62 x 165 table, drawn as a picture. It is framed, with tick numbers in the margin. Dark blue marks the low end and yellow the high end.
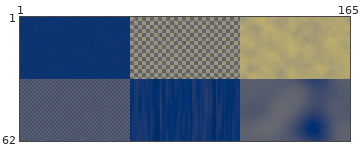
It is made of 2 by 3 panels. Panel 1,1: very low, flat. Panel 1,2: middling, checkered, strong in contrast. Panel 1,3: high, blotchy, faint in contrast. Panel 2,1: low, checkered, faint in contrast. Panel 2,2: very low, streaked downward, faint in contrast. Panel 2,3: low, smooth.
